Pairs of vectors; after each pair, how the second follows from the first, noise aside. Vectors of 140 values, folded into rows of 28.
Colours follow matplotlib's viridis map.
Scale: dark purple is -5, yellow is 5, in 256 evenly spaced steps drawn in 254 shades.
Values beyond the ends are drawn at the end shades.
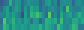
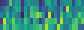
scaled up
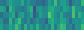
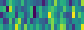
scaled up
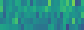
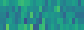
wrapped around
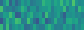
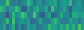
wrapped around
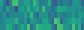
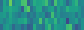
reversed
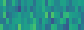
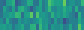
reversed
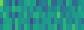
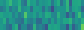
reversed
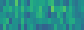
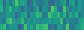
sign-scrambled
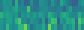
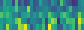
scaled up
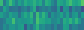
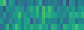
wrapped around
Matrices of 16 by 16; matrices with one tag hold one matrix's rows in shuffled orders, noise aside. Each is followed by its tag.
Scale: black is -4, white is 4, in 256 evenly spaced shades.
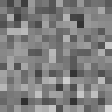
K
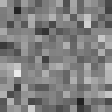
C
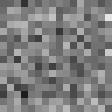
K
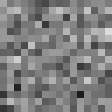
C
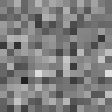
K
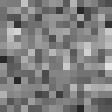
C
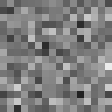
C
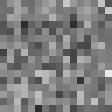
K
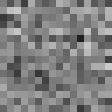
C
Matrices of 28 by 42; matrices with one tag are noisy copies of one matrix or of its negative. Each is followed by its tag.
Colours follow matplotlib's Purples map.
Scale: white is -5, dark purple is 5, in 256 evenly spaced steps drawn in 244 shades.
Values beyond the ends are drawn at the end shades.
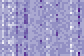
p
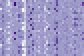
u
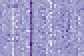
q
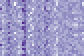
u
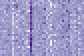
q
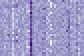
q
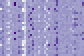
u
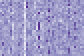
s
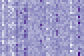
p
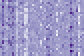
p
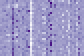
q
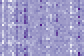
p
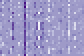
s
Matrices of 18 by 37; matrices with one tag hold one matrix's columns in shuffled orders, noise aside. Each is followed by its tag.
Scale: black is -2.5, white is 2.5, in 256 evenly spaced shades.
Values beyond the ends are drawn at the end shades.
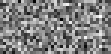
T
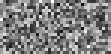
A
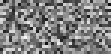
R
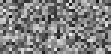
R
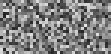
A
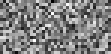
A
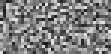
R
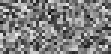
A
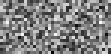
T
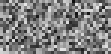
A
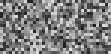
A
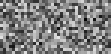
A
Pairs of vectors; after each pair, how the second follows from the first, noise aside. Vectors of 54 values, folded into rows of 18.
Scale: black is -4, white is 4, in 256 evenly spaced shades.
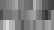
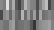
shuffled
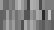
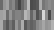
negated
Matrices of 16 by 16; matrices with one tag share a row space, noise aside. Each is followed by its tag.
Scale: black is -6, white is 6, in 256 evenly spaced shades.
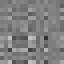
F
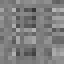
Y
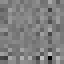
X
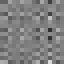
X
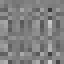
X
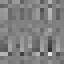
X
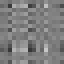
F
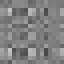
F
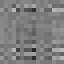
Y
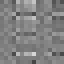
Y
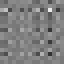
X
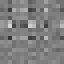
F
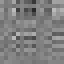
Y
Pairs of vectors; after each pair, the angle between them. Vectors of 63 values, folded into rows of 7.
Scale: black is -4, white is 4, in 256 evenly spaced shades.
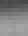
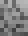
partly opposed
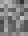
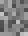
partly aligned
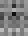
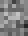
partly opposed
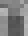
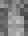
nearly opposite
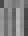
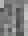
nearly opposite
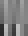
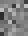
orthogonal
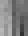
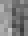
nearly parallel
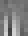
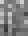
partly opposed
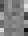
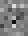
orthogonal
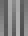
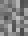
partly aligned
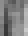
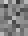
orthogonal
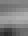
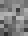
partly aligned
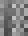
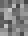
orthogonal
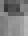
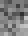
partly aligned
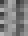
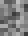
partly opposed
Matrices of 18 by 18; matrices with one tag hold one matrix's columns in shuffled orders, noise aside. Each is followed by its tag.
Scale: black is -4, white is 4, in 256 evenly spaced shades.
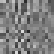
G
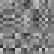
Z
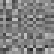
Z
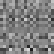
Z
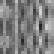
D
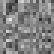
G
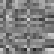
Z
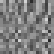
G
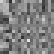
G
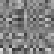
Z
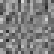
G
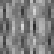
D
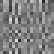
G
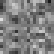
G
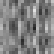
D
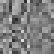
G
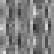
D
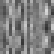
D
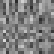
G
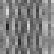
D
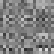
Z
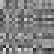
Z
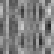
D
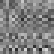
Z
